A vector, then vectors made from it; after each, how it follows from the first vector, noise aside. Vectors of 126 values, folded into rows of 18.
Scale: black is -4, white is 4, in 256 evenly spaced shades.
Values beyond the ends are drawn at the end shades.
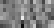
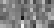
negated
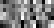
scaled up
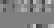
partly zeroed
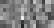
copied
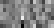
copied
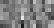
copied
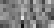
copied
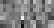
copied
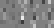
partly zeroed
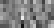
copied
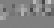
partly zeroed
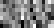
scaled up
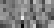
copied
